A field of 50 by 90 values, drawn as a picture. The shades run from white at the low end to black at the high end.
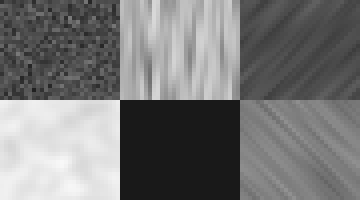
It is made of 2 by 3 panels. Panel 1,1: high, fine-grained. Panel 1,2: low, streaked downward. Panel 1,3: high, slanting up to the right, faint in contrast. Panel 2,1: very low, blotchy, faint in contrast. Panel 2,2: very high, flat. Panel 2,3: middling, slanting down to the right, faint in contrast.
